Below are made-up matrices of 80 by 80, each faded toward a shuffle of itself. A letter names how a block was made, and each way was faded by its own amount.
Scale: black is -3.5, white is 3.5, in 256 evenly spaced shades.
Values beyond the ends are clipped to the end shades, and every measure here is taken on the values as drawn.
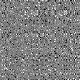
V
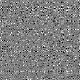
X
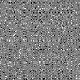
V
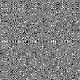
V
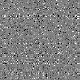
X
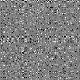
V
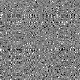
V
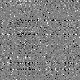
X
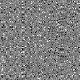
V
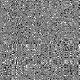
V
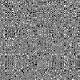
V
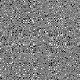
V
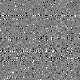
X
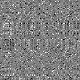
V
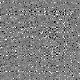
X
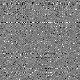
X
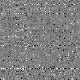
X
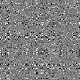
X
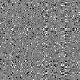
V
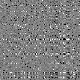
X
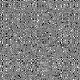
V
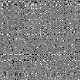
X
